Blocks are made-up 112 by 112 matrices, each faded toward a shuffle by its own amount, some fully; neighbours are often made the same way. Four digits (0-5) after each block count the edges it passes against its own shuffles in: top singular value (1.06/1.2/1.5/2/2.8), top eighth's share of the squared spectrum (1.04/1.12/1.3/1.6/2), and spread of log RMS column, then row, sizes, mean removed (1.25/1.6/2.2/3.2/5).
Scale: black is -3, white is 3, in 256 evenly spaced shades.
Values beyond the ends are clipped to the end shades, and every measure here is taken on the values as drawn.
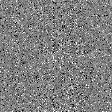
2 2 2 1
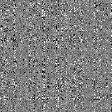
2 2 4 3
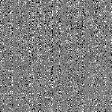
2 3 4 3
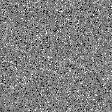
1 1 2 1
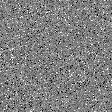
0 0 0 0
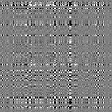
5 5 4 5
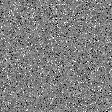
2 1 0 0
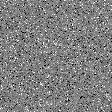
1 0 0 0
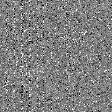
1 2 3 0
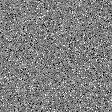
0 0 0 0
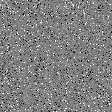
3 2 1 0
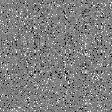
4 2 2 1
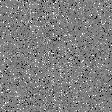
3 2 1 0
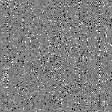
4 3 2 1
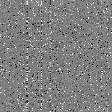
4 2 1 0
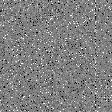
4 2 1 0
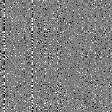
5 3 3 1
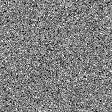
0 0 0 0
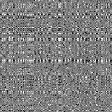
5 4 3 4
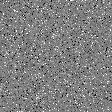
0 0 0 0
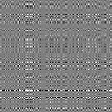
5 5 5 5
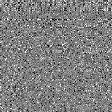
4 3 2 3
